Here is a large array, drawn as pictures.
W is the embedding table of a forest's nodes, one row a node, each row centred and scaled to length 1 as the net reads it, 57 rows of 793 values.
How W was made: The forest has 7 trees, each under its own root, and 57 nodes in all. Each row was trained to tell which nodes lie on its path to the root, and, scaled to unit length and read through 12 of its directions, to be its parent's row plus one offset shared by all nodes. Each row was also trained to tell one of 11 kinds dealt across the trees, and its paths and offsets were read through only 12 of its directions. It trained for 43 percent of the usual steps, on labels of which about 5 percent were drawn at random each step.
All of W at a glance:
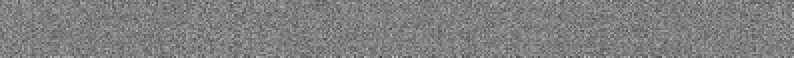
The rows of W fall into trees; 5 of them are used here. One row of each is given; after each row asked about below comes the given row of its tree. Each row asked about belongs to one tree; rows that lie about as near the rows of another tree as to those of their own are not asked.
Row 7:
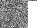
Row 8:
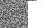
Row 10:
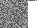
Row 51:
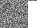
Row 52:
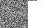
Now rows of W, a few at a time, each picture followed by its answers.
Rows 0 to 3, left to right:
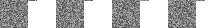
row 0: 51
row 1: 51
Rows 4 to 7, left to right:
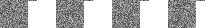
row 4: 51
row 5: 8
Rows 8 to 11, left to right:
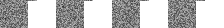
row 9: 10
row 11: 51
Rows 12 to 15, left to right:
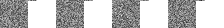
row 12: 10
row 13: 52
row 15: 7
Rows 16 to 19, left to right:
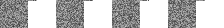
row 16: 7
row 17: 10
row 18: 10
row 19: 7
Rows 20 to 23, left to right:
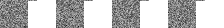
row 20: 51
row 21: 7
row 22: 10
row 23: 10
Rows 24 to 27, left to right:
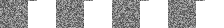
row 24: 7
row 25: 52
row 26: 52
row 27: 8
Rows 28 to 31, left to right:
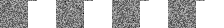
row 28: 51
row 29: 51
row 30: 7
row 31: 7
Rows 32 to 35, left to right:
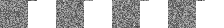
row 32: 51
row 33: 52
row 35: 7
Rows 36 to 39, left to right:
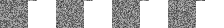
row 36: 7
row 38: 8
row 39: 51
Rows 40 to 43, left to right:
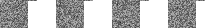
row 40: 10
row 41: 8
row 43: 10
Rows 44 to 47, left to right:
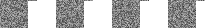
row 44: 52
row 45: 7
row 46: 51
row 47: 7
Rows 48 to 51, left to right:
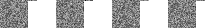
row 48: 51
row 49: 51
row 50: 7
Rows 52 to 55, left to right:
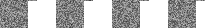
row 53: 8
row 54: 51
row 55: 7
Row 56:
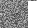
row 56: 10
